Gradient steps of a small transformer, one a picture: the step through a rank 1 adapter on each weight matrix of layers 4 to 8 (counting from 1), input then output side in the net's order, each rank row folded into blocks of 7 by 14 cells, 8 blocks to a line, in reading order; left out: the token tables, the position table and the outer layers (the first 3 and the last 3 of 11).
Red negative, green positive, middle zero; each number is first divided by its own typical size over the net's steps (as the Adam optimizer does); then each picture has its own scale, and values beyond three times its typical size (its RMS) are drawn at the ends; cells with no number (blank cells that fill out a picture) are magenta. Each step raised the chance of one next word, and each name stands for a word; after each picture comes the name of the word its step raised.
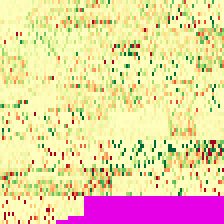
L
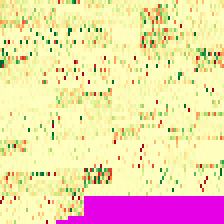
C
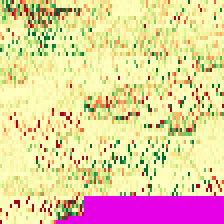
L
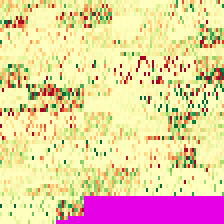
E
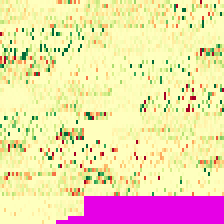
C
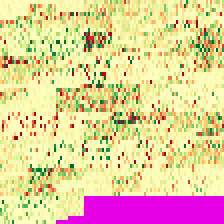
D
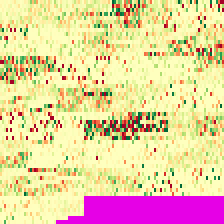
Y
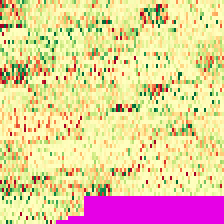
D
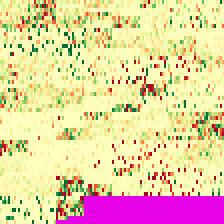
E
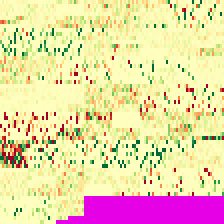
L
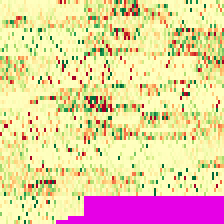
Y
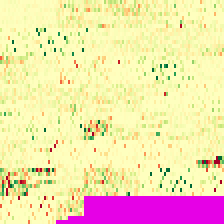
C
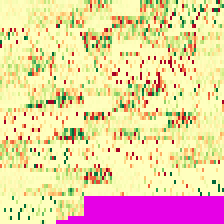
E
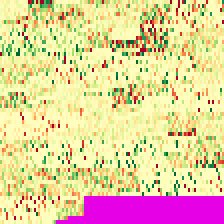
L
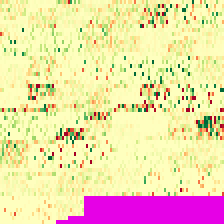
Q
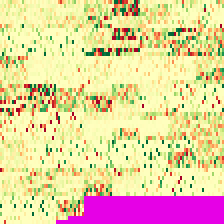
Y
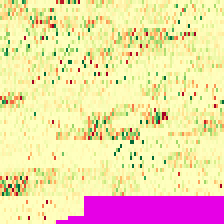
L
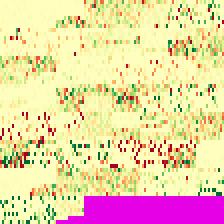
Y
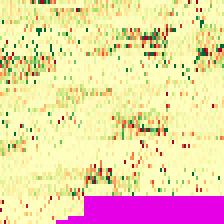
C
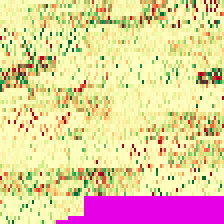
D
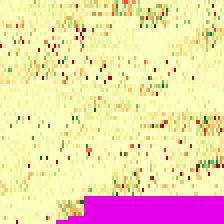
Q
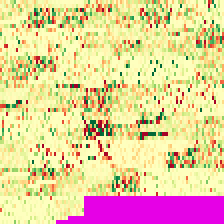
D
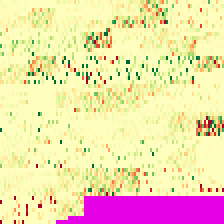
Q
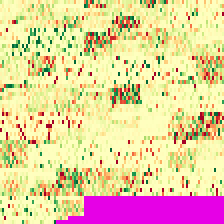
D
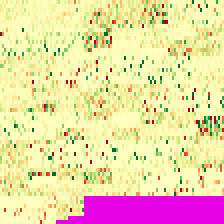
Q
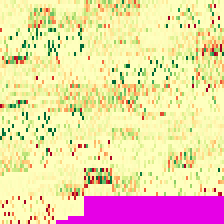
C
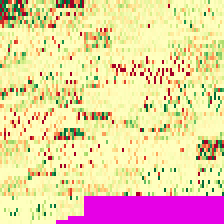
E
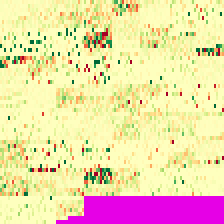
C
